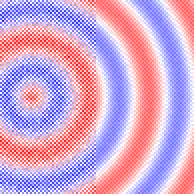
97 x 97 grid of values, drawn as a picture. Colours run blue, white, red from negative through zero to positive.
Concentric rings centre on the middle left. The right part is calmer, past a seam about 50% of the way across. The middle left is the ninth with the lowest average.
